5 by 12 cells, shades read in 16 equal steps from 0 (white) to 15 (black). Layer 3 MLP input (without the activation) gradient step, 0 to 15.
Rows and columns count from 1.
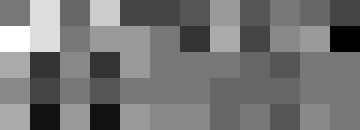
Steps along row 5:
up down up down up same up down up down up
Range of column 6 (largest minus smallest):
4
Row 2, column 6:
8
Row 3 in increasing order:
5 6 7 8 8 8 8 8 9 10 12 12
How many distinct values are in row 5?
7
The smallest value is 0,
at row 2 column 1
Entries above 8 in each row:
7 3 4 5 4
